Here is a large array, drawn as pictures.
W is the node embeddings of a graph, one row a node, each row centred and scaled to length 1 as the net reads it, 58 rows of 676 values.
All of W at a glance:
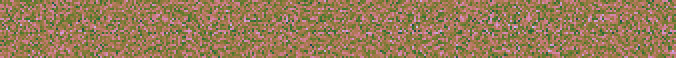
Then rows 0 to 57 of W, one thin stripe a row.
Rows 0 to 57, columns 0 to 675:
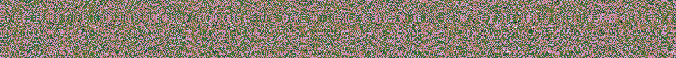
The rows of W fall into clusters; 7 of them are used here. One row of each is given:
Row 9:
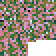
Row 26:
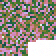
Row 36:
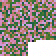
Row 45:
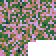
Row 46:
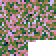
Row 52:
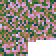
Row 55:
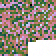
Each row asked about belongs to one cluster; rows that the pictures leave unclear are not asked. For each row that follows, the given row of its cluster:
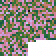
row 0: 9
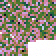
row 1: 26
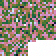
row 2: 45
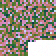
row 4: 36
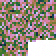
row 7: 46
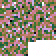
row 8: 55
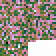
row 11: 46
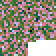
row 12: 9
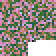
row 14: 36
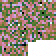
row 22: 36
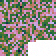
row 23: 45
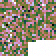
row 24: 55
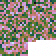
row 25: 52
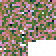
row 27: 36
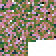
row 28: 55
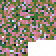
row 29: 26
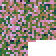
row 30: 46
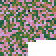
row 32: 9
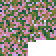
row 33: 9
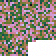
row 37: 45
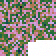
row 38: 45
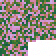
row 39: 46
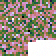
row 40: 52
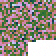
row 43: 36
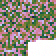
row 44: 26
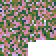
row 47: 9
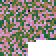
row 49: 9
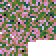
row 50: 26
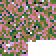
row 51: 52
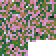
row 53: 46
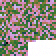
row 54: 46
